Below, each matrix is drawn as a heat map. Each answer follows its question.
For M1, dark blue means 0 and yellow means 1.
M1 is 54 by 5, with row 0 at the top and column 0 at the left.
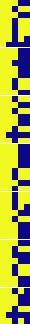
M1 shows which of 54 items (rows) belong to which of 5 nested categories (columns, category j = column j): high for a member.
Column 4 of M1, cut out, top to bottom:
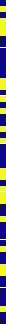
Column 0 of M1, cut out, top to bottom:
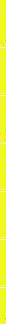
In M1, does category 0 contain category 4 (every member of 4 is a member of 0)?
yes
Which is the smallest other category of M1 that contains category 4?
3
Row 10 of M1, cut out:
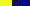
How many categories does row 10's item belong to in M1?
2
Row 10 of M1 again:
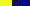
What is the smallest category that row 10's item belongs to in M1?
1
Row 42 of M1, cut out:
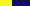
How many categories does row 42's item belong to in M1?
2
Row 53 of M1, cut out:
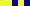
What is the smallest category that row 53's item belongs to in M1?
3
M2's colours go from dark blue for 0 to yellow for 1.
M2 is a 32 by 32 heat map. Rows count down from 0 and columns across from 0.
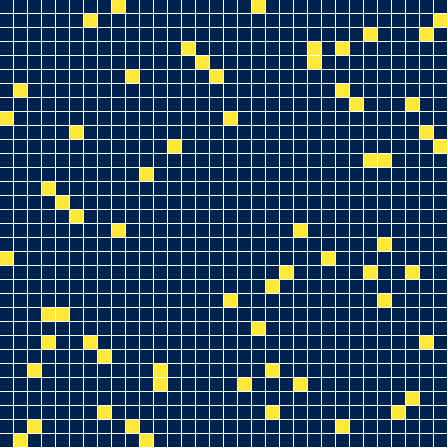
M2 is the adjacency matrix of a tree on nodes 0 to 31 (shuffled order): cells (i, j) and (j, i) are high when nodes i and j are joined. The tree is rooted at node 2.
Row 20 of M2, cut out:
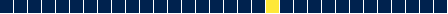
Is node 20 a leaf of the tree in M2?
yes
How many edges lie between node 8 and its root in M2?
6
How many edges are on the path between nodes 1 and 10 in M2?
2
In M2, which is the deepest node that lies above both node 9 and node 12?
30
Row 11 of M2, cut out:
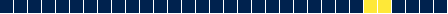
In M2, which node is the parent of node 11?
26
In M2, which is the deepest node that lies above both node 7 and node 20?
19
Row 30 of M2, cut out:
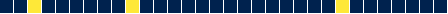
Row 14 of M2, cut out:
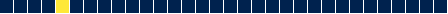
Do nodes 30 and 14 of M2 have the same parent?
no
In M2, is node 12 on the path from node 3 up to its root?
no
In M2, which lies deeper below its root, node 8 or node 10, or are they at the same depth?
the same depth
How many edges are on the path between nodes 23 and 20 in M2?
10
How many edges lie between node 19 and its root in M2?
2
